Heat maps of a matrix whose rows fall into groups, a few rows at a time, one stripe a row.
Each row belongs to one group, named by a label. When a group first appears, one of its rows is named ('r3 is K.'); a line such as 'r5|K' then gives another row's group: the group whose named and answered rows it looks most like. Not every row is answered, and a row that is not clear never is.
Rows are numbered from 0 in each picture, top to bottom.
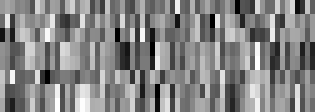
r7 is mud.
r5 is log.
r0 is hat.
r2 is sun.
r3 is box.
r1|sun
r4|box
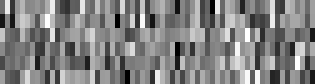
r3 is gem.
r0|sun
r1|sun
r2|box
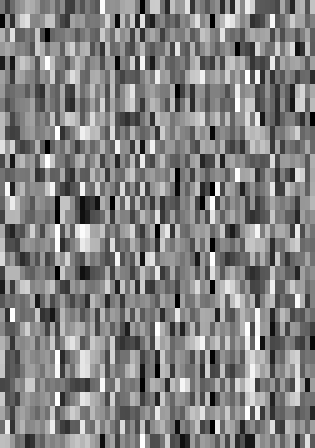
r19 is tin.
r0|gem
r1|sun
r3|hat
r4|sun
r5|box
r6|gem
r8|box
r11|sun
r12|gem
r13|sun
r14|tin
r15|tin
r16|mud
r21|gem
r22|log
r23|box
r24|box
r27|gem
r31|hat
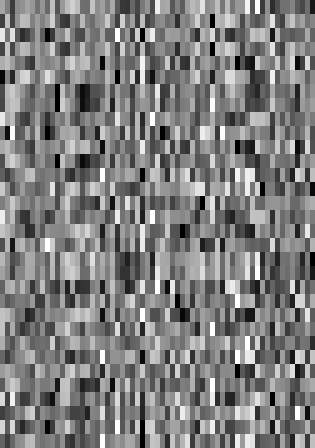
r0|box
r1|sun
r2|log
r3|sun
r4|hat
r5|sun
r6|tin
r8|log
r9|log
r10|hat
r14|tin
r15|log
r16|hat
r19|box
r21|gem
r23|log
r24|box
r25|gem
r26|hat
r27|tin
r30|log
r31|gem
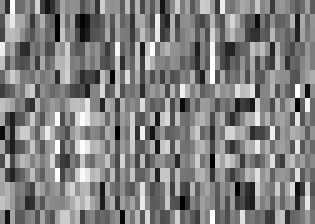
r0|log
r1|tin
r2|tin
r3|log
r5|tin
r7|hat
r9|sun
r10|mud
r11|sun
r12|mud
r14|hat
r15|log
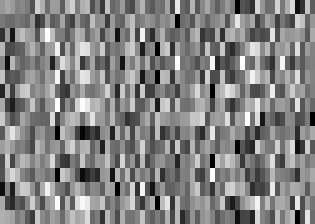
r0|hat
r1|gem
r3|mud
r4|log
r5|mud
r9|tin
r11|sun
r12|tin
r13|sun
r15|hat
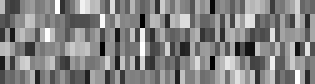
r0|mud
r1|gem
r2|sun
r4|sun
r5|gem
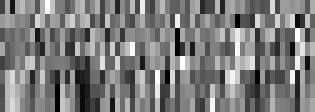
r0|sun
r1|hat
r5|tin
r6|tin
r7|tin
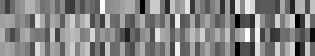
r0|gem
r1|hat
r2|box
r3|hat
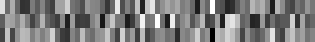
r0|log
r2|sun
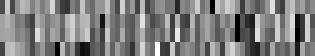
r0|sun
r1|hat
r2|hat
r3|tin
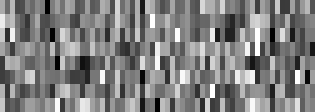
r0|log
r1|log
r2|log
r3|box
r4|tin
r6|log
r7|mud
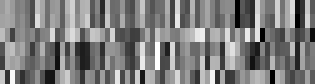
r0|hat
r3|tin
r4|tin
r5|log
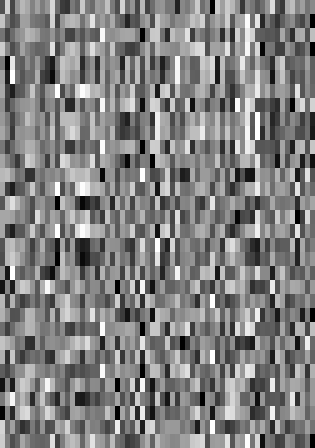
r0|sun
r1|box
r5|log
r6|mud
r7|gem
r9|box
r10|gem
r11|box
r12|hat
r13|mud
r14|tin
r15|hat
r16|mud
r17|tin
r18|tin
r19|log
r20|sun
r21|log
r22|box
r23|gem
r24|hat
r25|log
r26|gem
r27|sun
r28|tin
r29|sun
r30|log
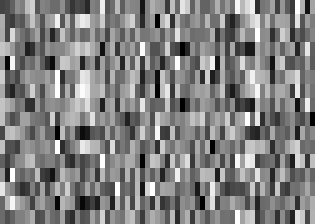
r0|gem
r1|mud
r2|log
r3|hat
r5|mud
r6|mud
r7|hat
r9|tin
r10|mud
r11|gem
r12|log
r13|log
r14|tin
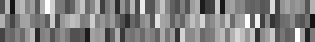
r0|sun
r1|box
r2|gem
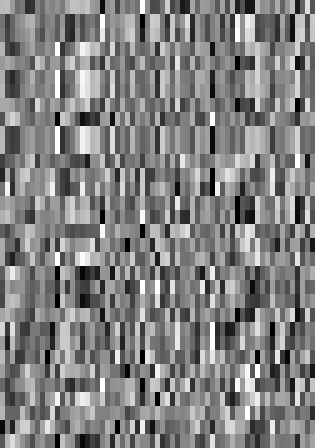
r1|gem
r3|mud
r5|mud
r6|mud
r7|hat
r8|tin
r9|mud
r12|sun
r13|sun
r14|hat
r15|hat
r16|gem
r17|box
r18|mud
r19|tin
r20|tin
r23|log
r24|log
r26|box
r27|gem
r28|mud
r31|tin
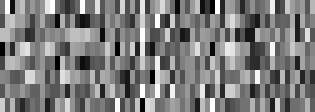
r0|sun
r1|tin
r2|hat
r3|sun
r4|tin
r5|box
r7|log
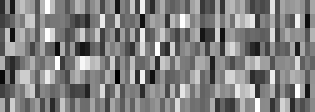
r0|sun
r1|gem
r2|sun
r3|tin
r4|mud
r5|sun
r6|gem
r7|log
